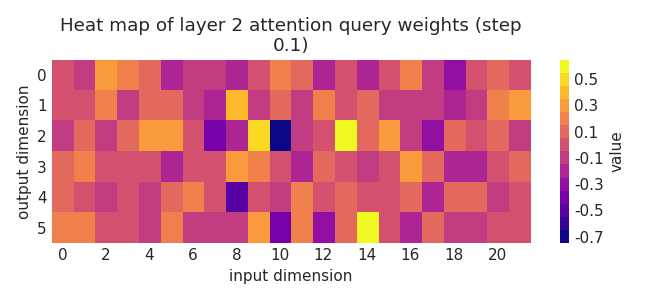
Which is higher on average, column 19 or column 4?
column 4
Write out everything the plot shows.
Title: Heat map of layer 2 attention query weights (step 0.1)
x-axis: input dimension, ticks 0 2 4 6 8 10 12 14 16 18 20
y-axis: output dimension, ticks 0 1 2 3 4 5 (0 at the top)
Colour bar: value, ticks -0.7 -0.5 -0.3 -0.1 0.1 0.3 0.5
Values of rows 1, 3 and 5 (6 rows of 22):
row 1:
0 0 0.2 -0.1 0.1 0.1 -0.1 -0.2 0.4 -0.1 0.1 -0.1 0.2 0 0.1 -0.1 -0.1 -0.1 -0.2 -0.1 0.2 0.3
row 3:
0.1 0.2 0 0 0 -0.2 0 0 0.3 0.2 0 -0.2 0.1 0 -0.1 0 0.3 0.1 -0.2 -0.2 0 0.1
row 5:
0.2 0.2 0 0 -0.1 0.2 -0.1 -0.1 -0.1 0.3 -0.4 0.2 -0.3 0.1 0.6 0 -0.2 0.1 -0.1 -0.1 0 0
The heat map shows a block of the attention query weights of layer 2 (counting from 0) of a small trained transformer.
